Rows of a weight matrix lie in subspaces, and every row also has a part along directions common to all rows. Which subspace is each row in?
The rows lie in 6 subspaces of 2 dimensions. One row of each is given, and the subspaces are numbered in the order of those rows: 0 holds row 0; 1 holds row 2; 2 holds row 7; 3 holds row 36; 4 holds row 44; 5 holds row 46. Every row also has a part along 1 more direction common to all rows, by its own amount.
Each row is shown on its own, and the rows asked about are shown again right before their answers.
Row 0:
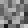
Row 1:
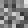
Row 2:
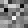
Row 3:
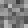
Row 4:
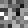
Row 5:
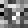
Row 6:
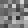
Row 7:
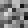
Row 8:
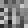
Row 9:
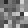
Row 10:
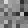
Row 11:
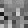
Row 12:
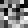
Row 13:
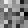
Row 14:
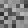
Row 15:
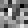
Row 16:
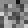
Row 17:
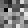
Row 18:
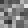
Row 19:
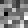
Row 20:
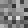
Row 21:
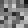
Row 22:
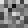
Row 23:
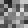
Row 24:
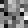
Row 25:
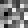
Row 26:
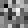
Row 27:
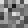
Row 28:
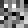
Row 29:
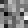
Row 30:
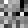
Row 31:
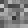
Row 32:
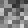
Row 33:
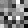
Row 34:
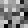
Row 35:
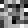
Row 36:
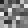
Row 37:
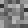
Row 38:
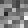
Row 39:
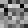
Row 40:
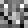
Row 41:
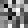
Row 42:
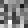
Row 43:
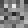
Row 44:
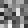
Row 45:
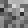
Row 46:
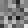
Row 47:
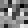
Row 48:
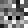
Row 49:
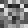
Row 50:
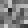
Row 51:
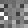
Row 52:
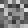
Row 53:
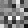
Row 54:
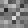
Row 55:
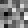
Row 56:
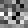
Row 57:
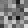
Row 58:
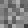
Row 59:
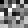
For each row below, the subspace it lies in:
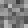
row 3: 5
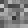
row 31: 1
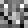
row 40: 4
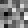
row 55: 2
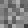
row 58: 5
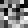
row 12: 5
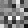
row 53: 5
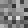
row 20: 5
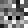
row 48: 5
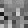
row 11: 4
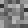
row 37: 1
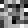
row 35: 1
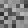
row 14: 3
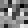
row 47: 0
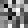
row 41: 4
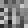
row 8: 4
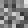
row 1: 3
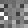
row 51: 4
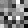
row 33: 5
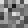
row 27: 3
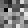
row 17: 0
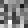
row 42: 4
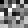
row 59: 3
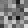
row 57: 5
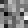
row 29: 2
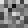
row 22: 3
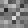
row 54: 1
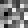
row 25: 2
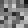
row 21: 3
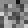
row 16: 5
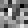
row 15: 0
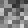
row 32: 2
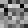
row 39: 1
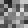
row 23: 0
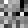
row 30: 0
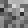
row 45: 2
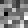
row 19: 2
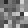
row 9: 0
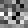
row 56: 1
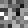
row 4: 4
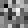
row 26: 4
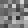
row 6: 5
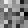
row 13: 0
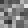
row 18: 3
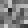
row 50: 0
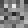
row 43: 3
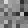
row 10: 0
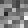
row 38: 2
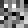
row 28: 3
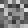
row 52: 1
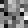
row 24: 2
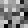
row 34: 0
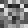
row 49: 1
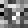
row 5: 1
